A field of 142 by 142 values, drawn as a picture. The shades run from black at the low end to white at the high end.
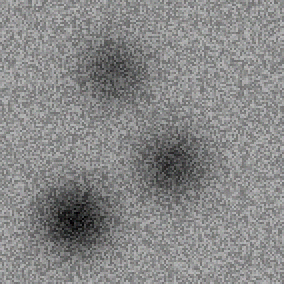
Mirror symmetry: none. Dips: three. Odd rows or columns: none.
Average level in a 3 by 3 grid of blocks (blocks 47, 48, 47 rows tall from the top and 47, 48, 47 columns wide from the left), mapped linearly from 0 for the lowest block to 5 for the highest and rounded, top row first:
4 2 5 | 4 1 4 | 0 3 5
